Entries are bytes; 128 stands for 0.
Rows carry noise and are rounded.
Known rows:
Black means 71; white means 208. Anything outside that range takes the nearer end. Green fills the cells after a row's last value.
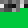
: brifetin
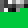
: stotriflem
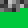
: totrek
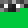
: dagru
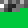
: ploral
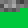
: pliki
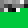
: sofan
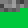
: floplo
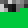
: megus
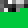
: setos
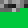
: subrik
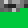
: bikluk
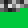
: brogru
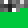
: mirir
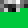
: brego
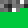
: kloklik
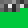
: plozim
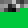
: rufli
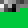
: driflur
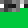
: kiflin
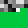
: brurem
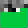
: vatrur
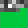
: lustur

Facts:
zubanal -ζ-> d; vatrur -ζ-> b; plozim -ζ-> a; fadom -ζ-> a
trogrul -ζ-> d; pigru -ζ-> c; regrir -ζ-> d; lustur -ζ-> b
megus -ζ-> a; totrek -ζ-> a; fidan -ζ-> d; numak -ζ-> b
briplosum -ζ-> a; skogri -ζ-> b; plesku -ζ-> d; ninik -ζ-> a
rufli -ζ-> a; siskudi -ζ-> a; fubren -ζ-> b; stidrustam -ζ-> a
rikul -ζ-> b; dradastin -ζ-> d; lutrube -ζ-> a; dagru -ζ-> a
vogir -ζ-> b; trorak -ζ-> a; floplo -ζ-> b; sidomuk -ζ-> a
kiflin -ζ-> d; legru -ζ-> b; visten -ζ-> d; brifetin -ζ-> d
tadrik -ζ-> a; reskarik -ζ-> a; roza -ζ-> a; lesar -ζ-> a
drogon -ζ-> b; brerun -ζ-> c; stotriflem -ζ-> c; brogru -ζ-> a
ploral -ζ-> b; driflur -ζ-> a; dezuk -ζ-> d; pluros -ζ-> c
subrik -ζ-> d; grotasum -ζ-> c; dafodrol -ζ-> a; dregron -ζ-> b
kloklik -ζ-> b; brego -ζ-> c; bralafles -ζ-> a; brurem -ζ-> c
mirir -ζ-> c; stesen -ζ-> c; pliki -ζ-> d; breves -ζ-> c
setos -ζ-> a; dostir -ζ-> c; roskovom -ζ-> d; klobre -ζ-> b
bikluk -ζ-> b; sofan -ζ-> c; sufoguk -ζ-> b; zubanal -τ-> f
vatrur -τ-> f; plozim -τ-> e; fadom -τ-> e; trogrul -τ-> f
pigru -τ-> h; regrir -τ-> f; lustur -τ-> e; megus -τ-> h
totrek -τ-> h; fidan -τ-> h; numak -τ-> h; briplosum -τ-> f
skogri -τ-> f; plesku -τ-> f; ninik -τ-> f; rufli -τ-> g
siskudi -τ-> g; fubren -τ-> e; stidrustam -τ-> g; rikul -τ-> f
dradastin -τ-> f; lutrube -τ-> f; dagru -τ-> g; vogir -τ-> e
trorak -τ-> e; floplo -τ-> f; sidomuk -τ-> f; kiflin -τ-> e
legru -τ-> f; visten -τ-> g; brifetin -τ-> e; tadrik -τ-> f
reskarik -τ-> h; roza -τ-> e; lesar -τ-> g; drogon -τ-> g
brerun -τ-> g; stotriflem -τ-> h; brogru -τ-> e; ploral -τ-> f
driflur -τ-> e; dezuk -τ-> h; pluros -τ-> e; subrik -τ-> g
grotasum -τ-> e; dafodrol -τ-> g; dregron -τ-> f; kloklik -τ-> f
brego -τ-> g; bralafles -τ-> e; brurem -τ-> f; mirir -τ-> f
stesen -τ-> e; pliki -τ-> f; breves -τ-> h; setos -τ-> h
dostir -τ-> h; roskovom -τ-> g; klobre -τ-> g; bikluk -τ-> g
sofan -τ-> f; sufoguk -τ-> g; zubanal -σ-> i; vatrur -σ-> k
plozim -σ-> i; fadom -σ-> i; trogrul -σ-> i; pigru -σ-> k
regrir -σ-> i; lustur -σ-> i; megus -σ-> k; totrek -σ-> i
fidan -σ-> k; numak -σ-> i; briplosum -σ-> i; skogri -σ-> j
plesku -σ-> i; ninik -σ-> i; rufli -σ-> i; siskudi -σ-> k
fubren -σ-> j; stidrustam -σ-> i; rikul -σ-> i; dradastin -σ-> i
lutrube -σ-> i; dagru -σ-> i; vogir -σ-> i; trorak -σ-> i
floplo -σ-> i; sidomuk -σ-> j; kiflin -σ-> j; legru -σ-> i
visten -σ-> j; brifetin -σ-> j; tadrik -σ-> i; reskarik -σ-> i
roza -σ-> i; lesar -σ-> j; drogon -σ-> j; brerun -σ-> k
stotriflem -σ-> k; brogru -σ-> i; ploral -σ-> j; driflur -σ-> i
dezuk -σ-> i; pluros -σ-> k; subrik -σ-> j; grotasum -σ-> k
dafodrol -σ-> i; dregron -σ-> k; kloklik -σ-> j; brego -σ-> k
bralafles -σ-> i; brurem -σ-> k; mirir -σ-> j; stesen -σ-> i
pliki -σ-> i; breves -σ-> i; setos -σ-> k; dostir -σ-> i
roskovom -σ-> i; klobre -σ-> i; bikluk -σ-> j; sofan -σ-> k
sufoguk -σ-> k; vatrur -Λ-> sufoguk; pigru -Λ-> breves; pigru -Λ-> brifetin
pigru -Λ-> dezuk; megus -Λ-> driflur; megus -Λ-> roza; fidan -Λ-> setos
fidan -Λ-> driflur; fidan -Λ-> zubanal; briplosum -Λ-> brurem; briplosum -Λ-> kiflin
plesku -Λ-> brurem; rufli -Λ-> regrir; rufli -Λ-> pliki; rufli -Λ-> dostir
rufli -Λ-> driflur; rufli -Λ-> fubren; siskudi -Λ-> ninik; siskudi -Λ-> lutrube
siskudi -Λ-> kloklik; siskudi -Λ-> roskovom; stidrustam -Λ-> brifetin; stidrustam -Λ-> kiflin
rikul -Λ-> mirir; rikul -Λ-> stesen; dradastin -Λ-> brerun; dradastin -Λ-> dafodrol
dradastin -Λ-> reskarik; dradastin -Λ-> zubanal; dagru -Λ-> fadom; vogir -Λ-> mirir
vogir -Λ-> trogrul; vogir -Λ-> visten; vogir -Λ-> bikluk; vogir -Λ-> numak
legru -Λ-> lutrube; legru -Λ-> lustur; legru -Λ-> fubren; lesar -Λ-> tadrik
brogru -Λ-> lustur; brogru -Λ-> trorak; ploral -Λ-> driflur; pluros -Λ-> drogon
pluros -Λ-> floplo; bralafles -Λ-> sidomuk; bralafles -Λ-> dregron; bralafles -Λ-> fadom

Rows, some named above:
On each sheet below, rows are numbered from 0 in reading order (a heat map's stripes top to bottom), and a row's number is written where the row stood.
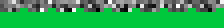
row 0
roskovom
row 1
kloklik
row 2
sofan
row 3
stidrustam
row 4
grotasum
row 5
brifetin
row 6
trorak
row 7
stidrustam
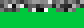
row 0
fadom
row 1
dregron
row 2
lesar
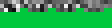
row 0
siskudi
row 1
roza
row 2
plozim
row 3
zubanal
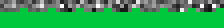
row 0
ninik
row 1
lutrube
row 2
plesku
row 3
legru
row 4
vogir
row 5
trogrul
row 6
skogri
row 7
dagru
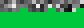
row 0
lutrube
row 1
stesen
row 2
pluros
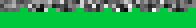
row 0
ninik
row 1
grotasum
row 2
rikul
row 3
stesen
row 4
siskudi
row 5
sidomuk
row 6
dradastin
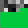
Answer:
pigru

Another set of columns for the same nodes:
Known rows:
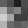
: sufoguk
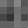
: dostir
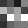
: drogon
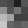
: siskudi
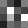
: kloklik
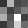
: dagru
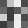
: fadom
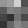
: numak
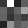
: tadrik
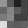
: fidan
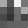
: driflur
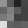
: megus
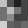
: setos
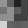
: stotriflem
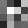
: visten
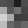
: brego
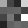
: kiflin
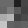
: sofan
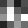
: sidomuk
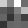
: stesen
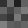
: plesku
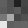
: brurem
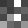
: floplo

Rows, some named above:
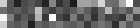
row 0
grotasum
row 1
ploral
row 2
stidrustam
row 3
vogir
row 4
trogrul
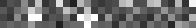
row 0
rufli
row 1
dregron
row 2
fubren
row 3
pluros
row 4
rikul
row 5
rikul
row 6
lesar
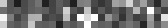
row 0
grotasum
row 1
vatrur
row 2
skogri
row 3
pluros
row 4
vogir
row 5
mirir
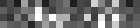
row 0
stidrustam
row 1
sidomuk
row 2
vatrur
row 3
bralafles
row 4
grotasum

